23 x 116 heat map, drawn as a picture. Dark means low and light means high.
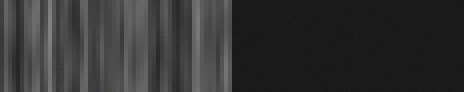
The table splits into one row of 2 panels. Panel 1,1: low, streaked downward. Panel 1,2: very low, flat.
